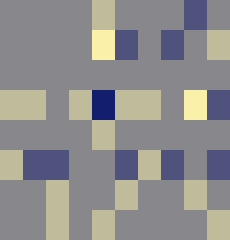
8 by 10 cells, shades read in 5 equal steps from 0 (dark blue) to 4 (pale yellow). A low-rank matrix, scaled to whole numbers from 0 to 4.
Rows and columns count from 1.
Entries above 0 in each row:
10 10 10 9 10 10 10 10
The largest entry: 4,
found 2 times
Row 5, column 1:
2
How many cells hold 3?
16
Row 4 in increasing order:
0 1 2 2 3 3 3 3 3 4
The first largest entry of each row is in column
5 5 1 9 5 1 3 3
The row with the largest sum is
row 4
